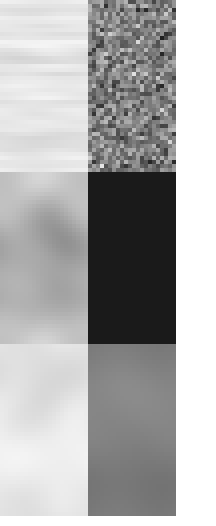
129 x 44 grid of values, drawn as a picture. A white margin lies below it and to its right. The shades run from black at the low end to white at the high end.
It is made of 3 by 2 panels. Panel 1,1: very high, streaked across, faint in contrast. Panel 1,2: middling, fine-grained, strong in contrast. Panel 2,1: high, smooth. Panel 2,2: very low, flat. Panel 3,1: very high, smooth, faint in contrast. Panel 3,2: middling, smooth, faint in contrast.
